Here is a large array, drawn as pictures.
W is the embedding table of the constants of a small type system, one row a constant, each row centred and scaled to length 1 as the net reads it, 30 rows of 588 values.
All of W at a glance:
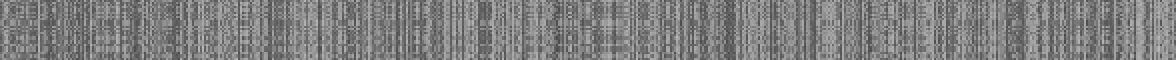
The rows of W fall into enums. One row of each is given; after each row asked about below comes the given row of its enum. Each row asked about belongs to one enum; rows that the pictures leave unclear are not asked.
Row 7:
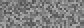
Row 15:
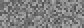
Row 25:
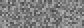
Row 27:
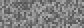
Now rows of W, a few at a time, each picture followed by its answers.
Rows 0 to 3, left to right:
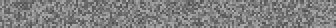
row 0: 27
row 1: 15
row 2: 7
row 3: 25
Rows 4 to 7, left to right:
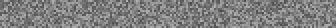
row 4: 15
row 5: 15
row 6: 25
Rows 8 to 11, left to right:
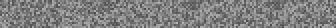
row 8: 25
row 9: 7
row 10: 27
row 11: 27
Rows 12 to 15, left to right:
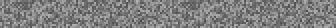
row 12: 27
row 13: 15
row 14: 27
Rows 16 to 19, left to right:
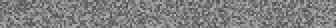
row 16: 7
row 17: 15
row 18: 25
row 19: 25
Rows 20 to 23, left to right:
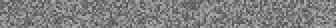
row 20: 15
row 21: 15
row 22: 27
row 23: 25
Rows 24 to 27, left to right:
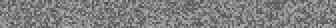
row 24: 25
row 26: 7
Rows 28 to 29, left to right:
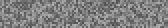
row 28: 27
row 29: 7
